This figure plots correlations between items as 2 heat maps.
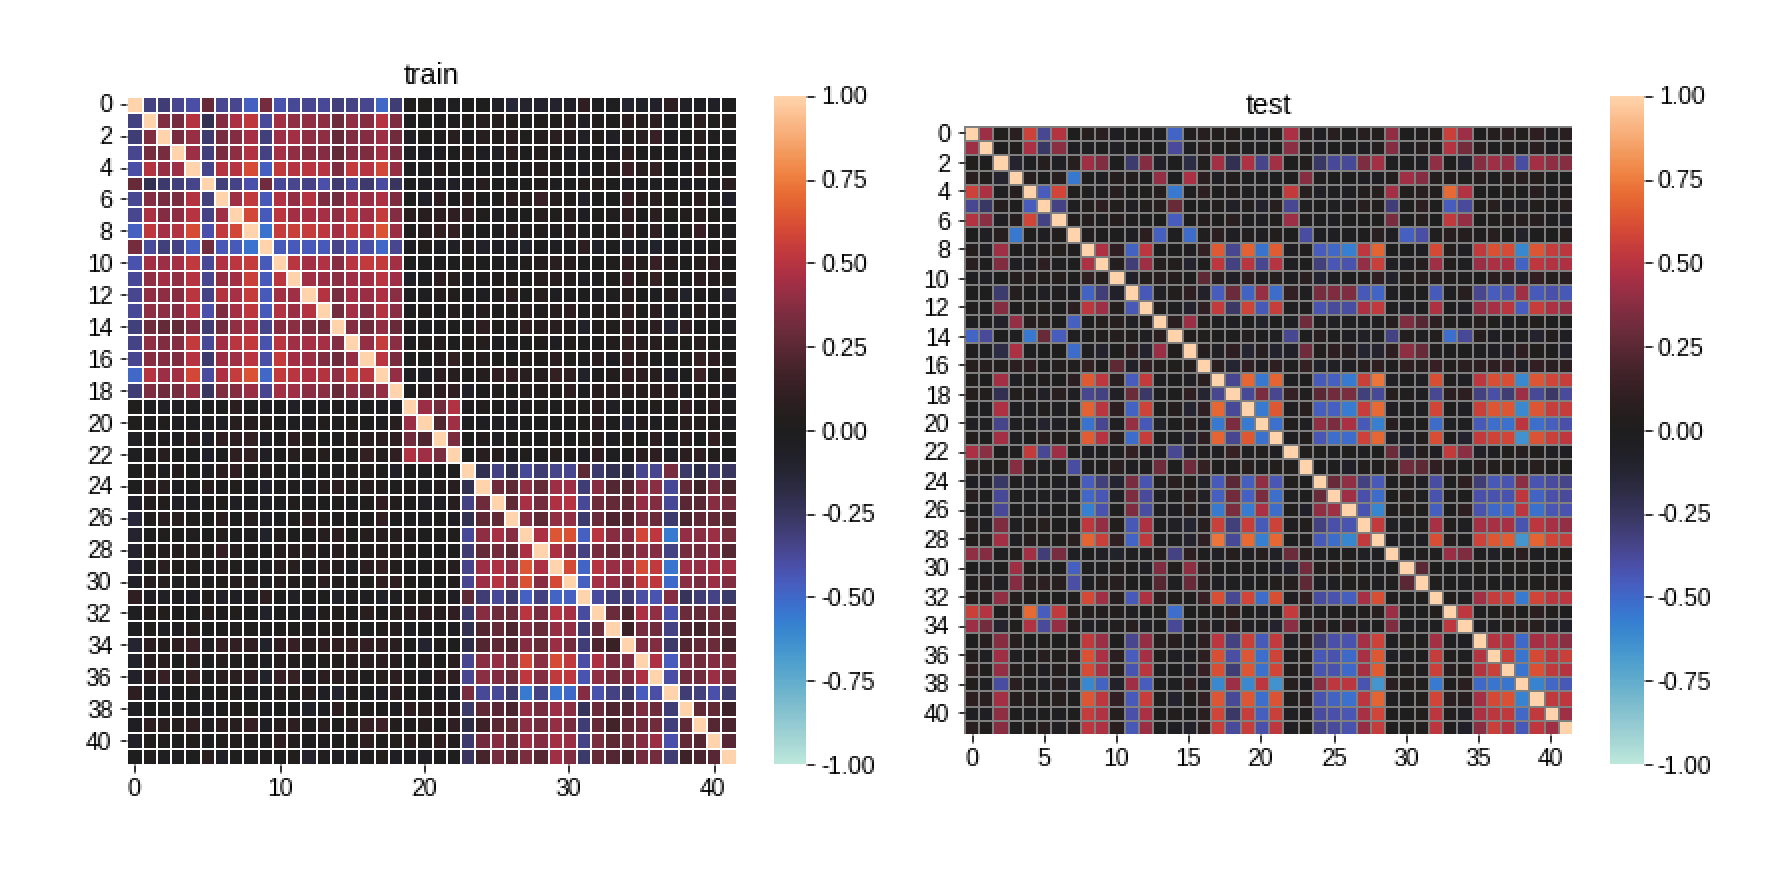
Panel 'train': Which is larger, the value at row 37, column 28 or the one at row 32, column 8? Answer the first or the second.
the second
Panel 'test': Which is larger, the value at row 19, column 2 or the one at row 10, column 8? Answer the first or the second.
the first
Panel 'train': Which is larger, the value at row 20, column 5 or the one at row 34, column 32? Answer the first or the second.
the second
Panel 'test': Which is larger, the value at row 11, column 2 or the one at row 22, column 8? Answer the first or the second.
the second
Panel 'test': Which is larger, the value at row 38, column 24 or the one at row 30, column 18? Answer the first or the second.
the first
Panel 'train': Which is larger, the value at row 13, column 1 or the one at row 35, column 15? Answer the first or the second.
the first
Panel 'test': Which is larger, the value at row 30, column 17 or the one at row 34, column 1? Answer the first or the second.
the second
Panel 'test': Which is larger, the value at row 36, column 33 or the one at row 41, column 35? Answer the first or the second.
the second
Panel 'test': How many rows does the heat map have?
42
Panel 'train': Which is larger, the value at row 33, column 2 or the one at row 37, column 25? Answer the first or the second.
the first
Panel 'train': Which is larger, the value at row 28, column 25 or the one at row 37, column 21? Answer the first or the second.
the first
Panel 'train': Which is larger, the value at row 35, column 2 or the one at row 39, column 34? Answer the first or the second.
the second
